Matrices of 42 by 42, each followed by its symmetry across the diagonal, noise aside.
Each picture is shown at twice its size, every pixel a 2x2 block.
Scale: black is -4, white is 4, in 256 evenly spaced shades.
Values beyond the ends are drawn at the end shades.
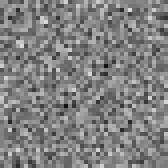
symmetric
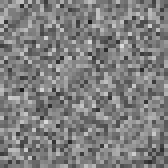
symmetric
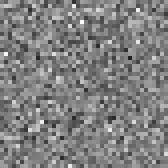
neither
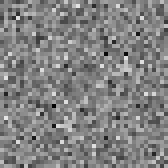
symmetric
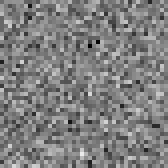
neither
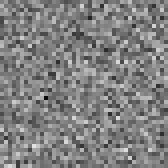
neither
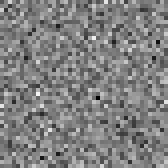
symmetric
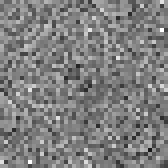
symmetric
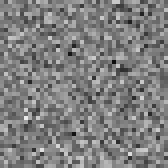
neither
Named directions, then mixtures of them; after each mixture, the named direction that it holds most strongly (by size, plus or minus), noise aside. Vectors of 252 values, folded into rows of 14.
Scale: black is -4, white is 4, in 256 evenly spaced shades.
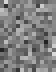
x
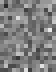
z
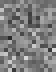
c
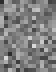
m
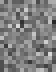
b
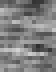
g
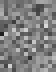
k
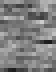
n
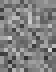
c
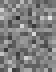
c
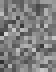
k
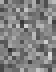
b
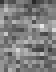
g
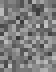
k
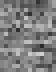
g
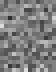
z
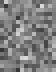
x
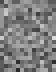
m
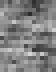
g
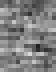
g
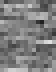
n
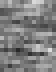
g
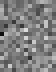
k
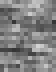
g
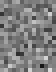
z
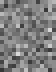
z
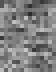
g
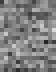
m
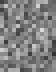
x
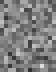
m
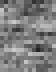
g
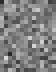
m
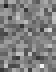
z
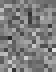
c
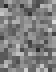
z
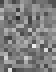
c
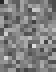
m
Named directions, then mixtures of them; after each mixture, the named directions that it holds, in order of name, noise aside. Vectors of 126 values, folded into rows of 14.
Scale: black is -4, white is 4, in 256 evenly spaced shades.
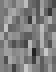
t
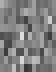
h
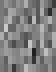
t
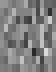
h, t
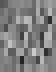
h, t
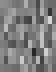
h, t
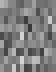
h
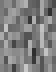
t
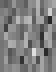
h, t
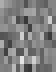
h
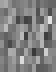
h, t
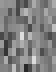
h, t
